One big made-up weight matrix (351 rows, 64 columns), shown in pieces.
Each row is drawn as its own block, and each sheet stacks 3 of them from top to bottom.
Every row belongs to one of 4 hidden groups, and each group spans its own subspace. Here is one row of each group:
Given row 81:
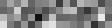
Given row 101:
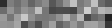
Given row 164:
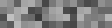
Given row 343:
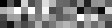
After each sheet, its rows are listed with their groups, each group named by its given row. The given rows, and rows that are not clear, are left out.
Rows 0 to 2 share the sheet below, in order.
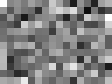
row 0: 101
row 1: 81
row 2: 101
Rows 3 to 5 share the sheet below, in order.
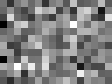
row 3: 81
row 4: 164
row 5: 343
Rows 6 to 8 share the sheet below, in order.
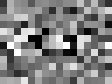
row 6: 101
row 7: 164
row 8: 101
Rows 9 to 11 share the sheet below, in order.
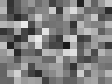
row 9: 101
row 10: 164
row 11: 164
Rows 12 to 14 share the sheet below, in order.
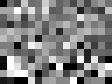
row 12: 343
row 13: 164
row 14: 101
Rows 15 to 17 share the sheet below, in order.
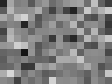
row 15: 101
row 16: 101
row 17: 81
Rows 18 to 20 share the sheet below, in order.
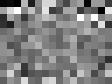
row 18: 343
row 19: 164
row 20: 81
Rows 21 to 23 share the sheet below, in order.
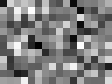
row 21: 343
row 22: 164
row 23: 101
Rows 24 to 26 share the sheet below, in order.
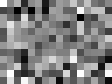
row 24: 343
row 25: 101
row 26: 81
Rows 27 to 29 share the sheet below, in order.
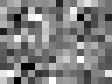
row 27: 164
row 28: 343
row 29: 81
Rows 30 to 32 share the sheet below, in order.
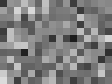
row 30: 343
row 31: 101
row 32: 81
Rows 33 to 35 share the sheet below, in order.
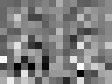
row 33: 164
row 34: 164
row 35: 343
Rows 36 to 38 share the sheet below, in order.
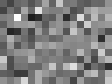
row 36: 164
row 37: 343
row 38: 101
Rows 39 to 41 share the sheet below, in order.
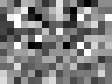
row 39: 164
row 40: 164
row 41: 81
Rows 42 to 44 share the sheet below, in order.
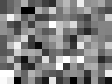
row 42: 81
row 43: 164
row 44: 81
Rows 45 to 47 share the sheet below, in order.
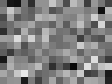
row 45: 343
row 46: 343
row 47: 101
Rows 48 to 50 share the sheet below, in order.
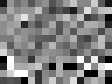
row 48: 101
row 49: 81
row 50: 101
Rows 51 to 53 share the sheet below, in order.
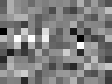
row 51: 101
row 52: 343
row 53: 101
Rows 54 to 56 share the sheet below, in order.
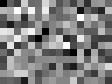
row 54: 343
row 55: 164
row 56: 101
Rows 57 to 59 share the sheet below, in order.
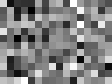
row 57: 343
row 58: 343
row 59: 101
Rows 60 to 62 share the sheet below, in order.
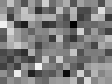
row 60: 81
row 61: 101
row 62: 164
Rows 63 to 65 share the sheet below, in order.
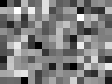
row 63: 343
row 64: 164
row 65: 101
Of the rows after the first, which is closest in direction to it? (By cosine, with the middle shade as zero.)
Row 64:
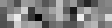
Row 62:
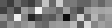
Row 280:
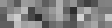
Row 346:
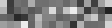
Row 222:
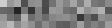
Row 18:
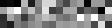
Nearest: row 280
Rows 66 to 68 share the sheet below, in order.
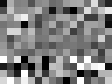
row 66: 101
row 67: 343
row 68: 343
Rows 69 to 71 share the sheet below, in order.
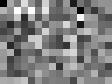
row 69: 343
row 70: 164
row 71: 101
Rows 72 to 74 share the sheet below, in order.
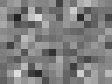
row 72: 164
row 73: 81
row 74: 164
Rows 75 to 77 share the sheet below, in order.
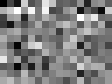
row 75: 343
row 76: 164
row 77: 343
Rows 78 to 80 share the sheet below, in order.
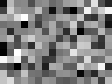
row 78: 101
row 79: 81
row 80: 343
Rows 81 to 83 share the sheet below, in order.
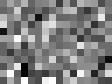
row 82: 343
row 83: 81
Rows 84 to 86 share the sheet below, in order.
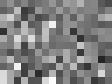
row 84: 81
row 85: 343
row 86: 81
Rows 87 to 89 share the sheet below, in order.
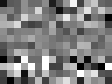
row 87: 101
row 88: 81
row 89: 343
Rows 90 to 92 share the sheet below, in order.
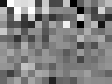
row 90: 343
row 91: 343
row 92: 81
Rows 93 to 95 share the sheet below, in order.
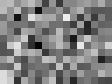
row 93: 164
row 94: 164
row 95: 81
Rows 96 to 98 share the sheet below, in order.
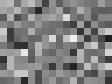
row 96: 164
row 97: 101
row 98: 101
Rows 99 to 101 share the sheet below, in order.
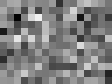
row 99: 164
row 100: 343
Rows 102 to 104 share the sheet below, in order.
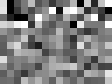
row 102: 101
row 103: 164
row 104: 101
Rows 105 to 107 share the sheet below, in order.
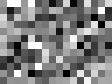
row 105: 343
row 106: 164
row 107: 164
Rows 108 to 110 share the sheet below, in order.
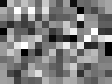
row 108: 343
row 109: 101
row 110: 164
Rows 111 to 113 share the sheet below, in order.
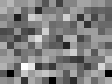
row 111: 164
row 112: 164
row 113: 81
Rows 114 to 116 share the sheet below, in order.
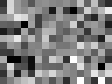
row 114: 101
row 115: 343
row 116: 343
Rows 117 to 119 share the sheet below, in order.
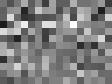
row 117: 81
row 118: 343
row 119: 343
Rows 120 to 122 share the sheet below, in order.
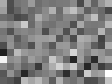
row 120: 101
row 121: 81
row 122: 101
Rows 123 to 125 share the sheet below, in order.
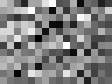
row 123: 81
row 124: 164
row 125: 164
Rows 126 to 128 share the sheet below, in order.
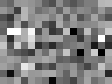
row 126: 81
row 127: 343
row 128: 81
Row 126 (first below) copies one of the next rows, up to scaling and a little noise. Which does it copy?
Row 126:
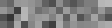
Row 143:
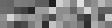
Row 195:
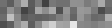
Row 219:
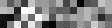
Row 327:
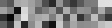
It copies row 327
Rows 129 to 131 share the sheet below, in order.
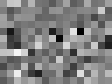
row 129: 343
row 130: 101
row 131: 164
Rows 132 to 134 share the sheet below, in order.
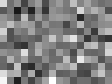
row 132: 343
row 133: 101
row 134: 81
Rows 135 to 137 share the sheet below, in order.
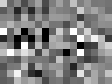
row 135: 343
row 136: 343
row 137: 164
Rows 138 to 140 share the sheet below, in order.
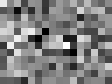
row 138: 343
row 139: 164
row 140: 101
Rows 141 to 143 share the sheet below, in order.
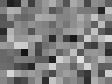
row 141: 343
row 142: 101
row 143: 81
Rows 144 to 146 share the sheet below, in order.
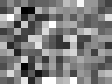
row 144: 81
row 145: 164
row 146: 81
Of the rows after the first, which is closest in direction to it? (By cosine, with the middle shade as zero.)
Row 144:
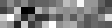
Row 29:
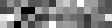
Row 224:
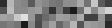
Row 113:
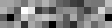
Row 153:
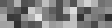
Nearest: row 29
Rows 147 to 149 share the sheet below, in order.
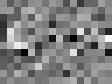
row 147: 81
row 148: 101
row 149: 164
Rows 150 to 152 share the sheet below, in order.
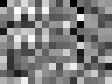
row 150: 343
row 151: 343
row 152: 101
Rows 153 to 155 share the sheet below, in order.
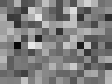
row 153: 164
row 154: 164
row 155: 101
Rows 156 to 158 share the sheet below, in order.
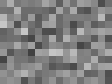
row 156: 81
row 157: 81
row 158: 101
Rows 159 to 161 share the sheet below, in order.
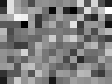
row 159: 101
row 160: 101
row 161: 81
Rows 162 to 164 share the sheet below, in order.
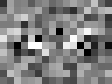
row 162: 101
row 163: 164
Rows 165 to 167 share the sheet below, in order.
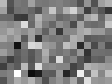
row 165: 101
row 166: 164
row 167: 164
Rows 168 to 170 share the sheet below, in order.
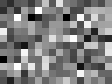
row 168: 164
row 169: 101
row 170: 343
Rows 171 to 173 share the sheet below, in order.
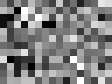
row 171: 81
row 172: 101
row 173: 343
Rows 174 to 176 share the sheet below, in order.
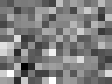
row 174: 81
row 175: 81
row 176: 81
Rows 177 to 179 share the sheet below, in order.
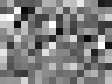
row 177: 81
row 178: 81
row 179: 101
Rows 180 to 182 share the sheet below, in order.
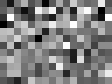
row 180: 81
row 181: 164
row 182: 101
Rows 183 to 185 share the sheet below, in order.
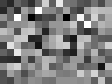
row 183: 164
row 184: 164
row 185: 343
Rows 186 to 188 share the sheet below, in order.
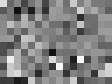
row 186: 343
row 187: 81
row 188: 101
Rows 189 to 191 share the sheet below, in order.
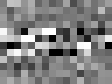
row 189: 343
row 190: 81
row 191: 343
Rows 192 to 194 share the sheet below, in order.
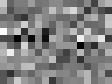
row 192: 101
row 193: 343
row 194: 81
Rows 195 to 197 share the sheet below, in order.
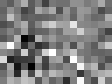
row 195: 81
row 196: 81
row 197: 343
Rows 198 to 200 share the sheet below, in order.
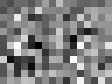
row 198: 164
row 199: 164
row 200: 343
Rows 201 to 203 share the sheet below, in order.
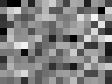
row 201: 343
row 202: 101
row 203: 101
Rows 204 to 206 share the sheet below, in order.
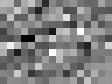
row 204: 164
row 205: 81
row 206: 164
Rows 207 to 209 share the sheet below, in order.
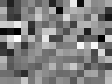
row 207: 101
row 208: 343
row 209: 101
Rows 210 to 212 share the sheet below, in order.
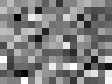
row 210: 164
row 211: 164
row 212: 101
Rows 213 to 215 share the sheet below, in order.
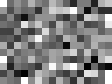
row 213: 101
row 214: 164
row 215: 101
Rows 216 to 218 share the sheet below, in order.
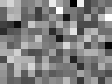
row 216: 101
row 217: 101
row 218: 343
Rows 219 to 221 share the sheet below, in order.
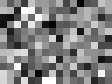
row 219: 81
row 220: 101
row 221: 81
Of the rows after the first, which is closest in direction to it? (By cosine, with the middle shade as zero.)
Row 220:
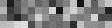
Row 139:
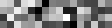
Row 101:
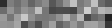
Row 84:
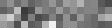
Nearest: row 139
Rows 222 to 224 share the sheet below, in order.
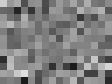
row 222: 343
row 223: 101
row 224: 101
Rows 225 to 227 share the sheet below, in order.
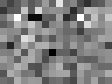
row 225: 164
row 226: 81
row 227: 164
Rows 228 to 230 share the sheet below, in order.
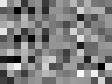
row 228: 343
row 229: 343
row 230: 343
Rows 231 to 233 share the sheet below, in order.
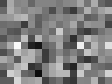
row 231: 101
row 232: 164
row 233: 164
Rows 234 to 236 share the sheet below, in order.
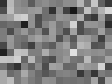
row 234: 101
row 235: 81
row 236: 343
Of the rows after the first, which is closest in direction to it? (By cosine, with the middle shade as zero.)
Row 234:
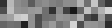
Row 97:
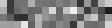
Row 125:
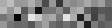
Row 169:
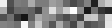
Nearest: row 125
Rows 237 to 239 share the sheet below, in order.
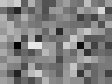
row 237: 343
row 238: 164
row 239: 164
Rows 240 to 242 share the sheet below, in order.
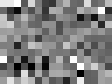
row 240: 343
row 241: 164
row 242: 343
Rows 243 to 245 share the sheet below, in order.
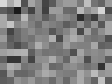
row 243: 343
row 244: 101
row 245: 343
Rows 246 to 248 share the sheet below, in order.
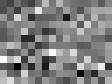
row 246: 164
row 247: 81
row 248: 343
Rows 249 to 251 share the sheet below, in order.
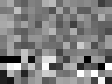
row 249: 81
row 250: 81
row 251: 343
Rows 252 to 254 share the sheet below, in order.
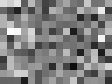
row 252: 343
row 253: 343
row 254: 101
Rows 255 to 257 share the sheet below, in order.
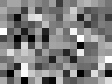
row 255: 164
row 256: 343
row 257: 81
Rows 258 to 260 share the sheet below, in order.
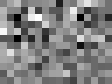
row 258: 164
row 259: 343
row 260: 164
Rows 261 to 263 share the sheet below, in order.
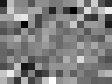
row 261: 101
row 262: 343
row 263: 81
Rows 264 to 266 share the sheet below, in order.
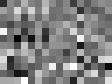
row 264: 343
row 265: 343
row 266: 101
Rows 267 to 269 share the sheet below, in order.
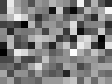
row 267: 101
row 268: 81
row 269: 164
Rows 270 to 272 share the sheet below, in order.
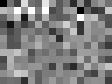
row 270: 343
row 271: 101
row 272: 101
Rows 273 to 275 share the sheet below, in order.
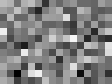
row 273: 164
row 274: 101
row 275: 164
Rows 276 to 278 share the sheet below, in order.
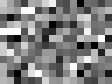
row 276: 81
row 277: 343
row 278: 164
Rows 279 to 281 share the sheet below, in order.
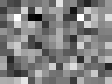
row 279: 164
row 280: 164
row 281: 101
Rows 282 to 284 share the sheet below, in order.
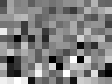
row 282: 101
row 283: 343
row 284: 101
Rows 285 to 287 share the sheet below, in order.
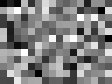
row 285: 343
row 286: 101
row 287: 164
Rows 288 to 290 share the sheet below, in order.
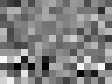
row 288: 343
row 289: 101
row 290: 343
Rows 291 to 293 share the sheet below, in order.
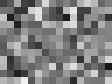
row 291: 164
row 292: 164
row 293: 101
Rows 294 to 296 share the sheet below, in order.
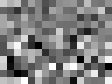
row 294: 343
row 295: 164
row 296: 101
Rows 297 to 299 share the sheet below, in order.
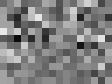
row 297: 164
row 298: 343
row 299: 343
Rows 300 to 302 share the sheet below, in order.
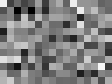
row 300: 343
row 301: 101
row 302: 343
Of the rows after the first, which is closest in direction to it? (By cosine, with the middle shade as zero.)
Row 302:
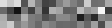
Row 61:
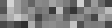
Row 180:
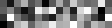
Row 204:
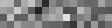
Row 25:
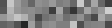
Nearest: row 204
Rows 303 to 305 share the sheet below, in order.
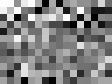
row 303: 164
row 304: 343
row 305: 81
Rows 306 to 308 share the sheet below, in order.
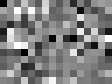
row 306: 343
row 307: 101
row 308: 81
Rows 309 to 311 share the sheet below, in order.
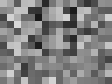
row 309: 164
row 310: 164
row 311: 81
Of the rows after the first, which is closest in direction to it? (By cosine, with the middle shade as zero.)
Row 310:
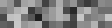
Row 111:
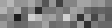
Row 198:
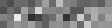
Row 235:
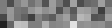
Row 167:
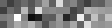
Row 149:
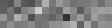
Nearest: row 167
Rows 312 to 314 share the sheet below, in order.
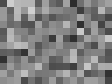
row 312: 343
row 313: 101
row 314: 101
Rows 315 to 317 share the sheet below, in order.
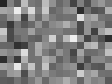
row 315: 343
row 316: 101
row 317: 343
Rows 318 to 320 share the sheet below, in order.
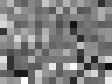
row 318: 81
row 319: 343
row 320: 101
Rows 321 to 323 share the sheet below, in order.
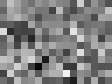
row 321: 101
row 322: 343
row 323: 164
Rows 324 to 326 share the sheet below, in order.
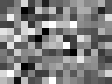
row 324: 81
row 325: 164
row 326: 81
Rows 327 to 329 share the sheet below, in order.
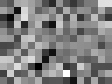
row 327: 81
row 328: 81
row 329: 164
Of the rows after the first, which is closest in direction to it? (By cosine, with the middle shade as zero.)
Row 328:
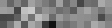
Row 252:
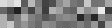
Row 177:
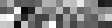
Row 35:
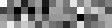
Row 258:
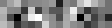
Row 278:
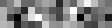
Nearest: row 35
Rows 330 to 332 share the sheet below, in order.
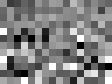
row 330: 343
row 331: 343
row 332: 101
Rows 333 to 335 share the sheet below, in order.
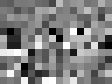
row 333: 81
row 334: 101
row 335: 81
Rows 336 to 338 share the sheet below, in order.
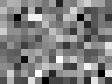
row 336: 164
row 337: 101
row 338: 81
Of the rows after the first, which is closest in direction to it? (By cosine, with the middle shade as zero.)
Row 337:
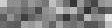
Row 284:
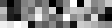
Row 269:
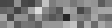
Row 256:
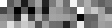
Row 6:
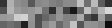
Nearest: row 256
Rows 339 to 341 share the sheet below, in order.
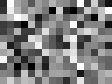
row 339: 101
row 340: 164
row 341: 343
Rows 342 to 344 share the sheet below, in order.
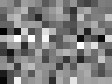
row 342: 164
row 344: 81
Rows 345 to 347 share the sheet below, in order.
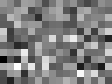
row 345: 164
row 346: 101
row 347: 343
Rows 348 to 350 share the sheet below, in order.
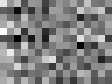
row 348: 343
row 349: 343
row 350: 81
